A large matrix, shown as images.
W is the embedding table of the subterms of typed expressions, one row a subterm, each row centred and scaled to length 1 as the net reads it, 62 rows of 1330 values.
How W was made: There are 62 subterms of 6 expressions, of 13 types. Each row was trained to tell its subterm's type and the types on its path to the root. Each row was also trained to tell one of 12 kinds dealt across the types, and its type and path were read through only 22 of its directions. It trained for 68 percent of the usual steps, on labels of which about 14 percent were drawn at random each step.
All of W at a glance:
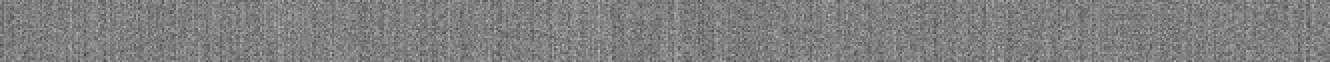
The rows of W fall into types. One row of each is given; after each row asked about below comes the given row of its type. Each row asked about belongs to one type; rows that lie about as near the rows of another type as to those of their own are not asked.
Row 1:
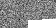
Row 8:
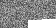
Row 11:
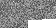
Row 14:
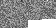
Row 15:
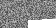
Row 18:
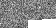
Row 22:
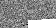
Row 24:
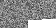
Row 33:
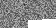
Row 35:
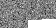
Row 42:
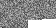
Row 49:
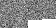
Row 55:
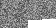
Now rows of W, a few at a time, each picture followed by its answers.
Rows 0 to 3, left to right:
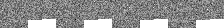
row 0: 18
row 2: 35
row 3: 33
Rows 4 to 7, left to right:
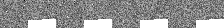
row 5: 55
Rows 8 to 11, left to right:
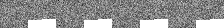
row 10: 8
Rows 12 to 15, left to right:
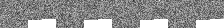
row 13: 42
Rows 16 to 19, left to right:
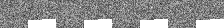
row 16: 8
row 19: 15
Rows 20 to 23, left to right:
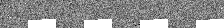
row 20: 33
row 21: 42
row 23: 35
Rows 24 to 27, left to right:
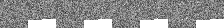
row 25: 11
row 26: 42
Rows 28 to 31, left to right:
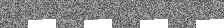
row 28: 1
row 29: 15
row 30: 42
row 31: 24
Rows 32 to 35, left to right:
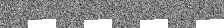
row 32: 33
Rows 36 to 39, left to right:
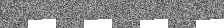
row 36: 11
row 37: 8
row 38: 11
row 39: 24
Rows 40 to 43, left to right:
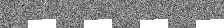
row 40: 33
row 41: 14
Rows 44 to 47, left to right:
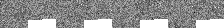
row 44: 55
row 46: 15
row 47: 14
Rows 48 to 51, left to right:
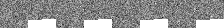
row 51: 18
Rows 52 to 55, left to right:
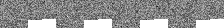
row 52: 24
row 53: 55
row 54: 33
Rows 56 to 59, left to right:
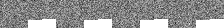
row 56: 24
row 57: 8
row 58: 18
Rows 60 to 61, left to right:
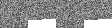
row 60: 55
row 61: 42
